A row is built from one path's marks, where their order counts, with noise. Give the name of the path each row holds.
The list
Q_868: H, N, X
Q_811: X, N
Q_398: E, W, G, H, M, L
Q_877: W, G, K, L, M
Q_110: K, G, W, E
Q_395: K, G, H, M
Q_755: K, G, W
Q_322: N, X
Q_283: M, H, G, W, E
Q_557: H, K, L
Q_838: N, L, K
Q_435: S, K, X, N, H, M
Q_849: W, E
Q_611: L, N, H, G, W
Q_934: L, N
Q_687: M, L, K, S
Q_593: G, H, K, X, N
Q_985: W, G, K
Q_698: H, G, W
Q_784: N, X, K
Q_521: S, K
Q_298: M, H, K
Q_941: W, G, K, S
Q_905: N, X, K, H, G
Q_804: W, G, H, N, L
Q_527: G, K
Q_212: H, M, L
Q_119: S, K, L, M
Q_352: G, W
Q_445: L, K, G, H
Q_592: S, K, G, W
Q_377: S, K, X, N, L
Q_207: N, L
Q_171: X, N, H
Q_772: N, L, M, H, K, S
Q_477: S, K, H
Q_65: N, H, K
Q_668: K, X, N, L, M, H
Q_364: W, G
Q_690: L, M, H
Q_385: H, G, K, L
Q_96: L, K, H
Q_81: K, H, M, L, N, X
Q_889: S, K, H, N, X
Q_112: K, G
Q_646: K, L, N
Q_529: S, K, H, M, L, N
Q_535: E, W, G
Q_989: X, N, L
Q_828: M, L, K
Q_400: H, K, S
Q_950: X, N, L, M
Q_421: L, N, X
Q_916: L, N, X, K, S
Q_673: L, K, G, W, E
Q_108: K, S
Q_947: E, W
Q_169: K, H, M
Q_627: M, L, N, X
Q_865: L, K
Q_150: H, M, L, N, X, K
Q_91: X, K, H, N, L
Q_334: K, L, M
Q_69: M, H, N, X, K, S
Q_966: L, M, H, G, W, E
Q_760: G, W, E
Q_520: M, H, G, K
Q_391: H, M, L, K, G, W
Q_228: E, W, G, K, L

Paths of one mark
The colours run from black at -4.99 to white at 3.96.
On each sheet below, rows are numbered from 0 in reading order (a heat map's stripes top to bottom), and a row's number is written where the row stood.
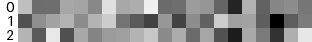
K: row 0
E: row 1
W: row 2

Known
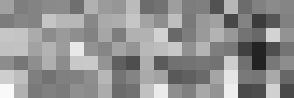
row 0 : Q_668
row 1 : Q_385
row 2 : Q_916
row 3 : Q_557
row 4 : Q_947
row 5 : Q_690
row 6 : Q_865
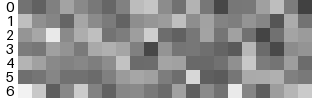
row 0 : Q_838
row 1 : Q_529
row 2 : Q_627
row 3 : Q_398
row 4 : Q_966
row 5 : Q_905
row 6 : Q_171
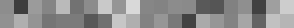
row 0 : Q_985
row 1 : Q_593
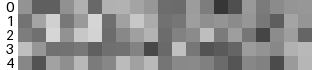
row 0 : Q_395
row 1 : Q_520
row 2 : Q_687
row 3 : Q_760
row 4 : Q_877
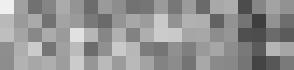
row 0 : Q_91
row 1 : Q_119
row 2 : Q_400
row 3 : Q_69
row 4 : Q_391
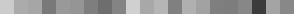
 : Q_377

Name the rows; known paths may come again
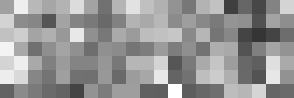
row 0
Q_868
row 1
Q_889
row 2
Q_557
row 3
Q_91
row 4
Q_421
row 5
Q_934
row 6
Q_322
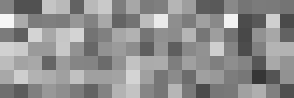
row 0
Q_110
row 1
Q_865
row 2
Q_687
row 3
Q_950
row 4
Q_435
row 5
Q_150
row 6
Q_838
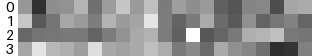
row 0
Q_941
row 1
Q_646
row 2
Q_784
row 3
Q_212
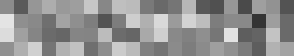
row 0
Q_334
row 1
Q_521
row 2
Q_445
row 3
Q_69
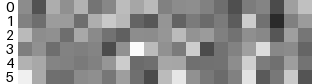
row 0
Q_877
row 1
Q_535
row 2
Q_529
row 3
Q_65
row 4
Q_966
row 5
Q_96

